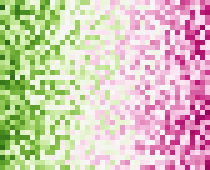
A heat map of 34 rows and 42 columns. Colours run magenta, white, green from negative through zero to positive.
There are no regular stripes. The bottom right is the ninth with the lowest average. The field climbs toward the left.
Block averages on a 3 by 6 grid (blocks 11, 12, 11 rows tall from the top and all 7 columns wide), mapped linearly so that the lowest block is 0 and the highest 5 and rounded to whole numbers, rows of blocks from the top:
5 4 3 2 1 0 | 5 4 3 2 1 0 | 5 4 3 2 1 0
